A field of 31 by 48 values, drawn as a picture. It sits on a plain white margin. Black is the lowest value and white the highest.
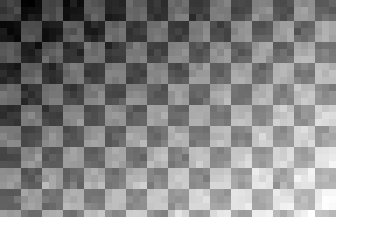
The top left is the ninth with the lowest average. Overall the values sit about 50% of the way up the scale. No lone cell stands out from its neighbours. The bottom right is the ninth with the highest average. Values rise toward the bottom right.
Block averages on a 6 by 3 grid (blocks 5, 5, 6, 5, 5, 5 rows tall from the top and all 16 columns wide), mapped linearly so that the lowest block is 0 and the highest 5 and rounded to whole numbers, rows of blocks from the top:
012
123
123
234
235
345
